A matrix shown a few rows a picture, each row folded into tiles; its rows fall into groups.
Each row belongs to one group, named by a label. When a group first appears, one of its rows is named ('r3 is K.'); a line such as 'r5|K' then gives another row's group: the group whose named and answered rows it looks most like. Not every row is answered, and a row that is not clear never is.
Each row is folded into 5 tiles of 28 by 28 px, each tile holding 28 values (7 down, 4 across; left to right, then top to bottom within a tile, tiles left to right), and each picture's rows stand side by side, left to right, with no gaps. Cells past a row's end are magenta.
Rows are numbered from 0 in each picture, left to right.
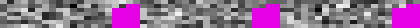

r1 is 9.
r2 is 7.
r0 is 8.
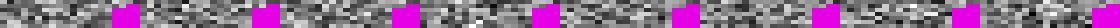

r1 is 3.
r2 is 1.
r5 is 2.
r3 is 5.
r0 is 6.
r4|1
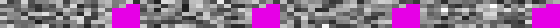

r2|2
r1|2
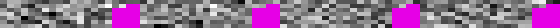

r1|7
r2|9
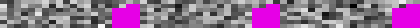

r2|8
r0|9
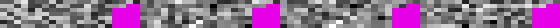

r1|5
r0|9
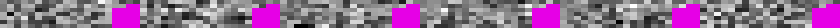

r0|2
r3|5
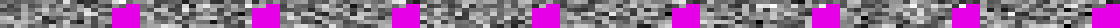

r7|1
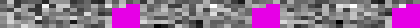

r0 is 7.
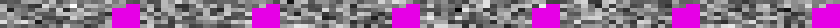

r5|8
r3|3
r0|1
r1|2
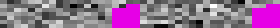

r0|1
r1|7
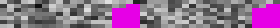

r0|2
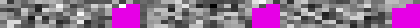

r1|5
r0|6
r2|8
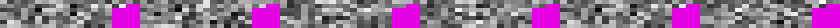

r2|6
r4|6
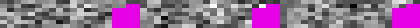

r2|5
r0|1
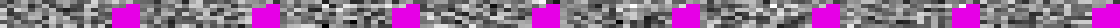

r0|9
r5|6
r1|2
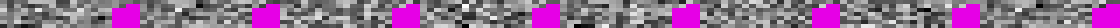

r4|6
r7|1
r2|9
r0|1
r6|8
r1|1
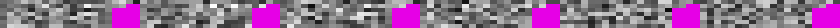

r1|6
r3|3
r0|5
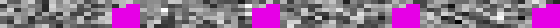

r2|6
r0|2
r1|5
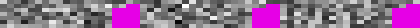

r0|6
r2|9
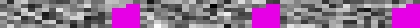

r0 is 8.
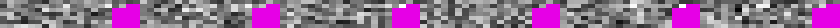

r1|6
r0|3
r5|7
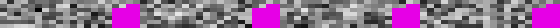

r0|8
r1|9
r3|9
